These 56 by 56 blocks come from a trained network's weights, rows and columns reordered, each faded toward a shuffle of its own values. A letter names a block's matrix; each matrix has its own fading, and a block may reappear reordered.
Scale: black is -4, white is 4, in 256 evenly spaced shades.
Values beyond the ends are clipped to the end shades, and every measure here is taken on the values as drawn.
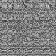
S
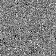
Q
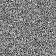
Q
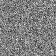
Q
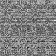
S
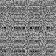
S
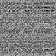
S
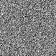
Q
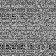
S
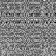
S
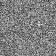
Q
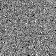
Q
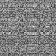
S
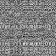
S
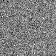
Q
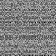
S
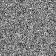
Q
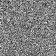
Q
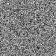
Q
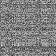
S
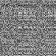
S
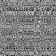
S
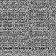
S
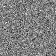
Q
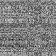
S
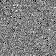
Q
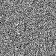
Q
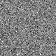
Q
